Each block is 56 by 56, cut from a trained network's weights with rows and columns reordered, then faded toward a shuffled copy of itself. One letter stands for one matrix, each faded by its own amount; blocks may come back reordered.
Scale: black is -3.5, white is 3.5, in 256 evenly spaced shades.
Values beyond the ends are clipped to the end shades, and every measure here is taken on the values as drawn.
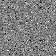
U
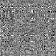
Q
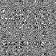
Q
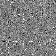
U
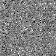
U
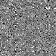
U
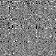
Q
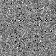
U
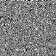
U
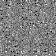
U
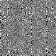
Q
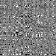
Q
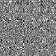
Q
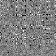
Q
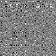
Q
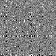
Q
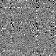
Q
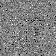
U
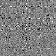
Q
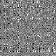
Q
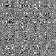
Q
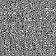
Q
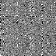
Q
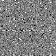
U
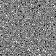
U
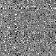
Q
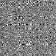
Q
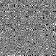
Q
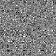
Q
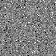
U
